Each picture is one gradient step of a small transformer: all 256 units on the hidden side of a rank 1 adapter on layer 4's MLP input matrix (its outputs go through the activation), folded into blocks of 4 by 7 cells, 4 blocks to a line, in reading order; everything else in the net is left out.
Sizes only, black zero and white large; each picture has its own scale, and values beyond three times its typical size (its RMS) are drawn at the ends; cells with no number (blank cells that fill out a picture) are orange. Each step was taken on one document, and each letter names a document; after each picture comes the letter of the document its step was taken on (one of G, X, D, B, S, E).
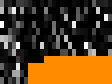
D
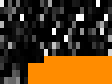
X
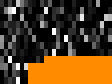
X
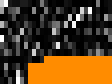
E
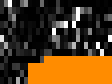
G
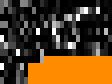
E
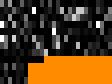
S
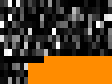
S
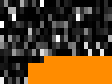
G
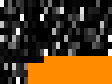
X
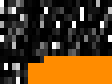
X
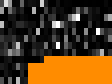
G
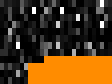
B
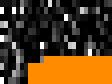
D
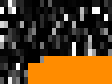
D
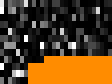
D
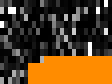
D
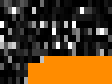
E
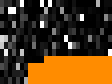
X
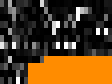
E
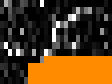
G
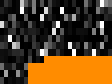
B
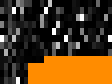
X
